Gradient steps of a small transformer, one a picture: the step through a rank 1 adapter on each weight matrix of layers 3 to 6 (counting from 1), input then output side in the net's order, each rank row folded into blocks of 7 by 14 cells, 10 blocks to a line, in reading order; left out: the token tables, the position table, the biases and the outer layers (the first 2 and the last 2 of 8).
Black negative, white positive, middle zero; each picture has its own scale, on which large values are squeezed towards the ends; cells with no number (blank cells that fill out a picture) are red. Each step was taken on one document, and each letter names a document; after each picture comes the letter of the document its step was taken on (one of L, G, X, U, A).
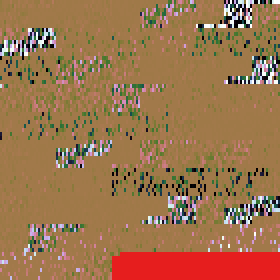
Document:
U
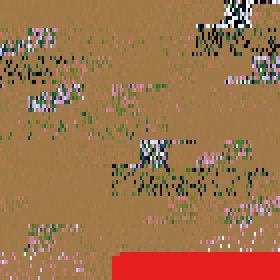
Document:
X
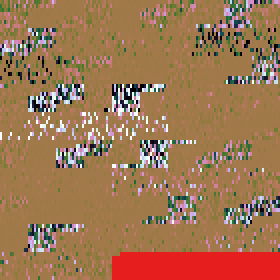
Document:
X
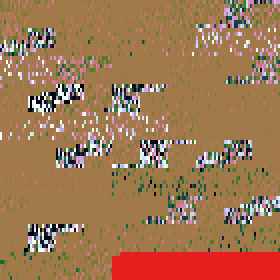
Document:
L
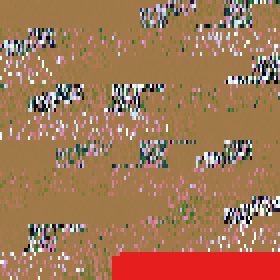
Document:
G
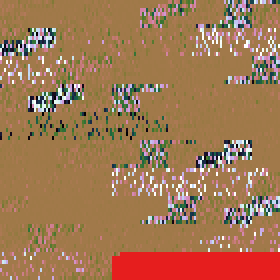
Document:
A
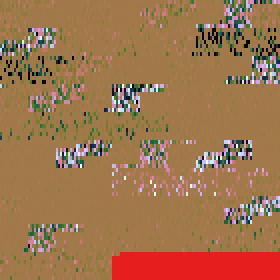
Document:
X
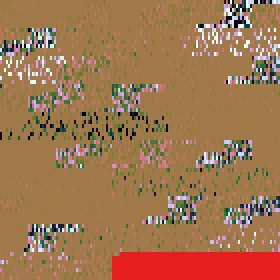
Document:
L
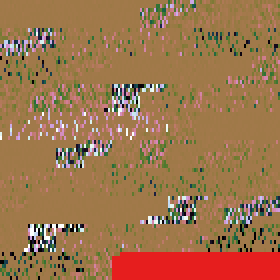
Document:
G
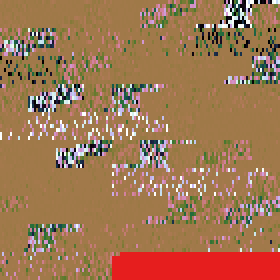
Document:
X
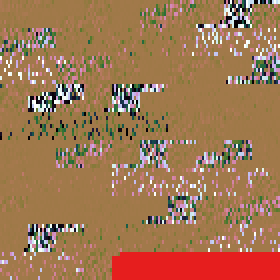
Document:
L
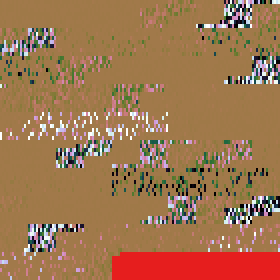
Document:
U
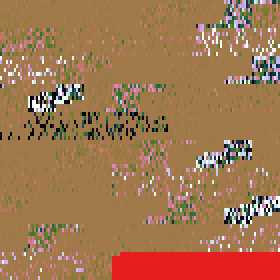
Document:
A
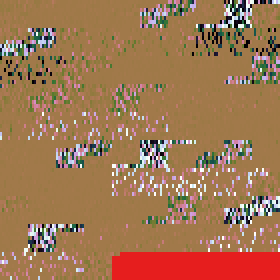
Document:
X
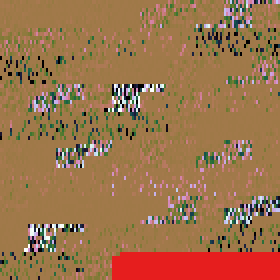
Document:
G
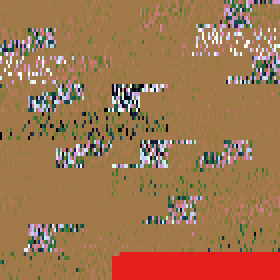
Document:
L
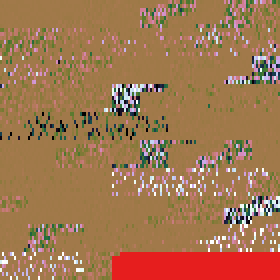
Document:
A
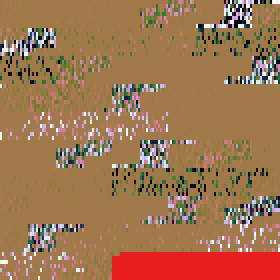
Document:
U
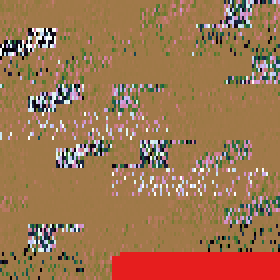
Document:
X
